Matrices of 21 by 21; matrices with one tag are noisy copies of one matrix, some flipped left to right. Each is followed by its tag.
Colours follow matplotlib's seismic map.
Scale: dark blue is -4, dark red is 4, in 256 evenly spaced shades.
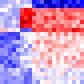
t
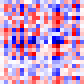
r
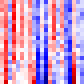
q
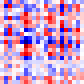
r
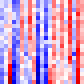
q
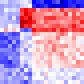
t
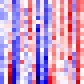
q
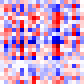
r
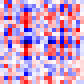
r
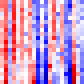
q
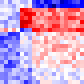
t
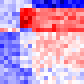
t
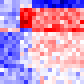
t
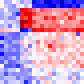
t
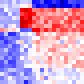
t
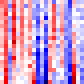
q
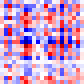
r
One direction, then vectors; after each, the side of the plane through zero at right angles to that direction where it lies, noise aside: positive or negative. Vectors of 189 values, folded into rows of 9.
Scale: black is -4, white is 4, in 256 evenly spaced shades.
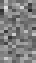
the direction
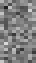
negative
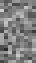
negative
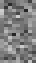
negative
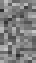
positive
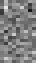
positive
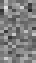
positive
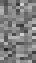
negative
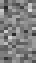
negative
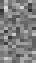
positive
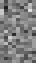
negative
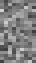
negative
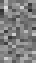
positive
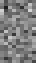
negative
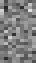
negative
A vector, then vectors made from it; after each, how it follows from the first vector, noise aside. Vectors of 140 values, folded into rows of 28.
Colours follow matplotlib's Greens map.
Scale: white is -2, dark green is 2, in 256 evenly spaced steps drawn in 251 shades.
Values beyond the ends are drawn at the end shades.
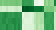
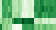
reversed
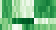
reversed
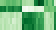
negated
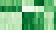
negated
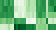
wrapped around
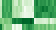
reversed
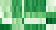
wrapped around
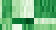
reversed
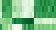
reversed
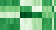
wrapped around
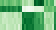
negated
